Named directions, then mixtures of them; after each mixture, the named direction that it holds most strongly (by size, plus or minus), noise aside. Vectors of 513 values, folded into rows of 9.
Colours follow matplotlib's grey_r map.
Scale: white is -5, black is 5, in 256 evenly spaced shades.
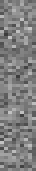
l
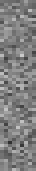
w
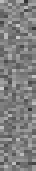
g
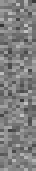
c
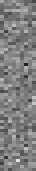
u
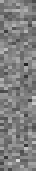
u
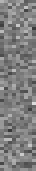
g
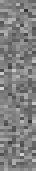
c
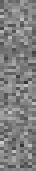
l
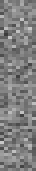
l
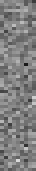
u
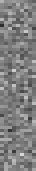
c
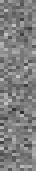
l
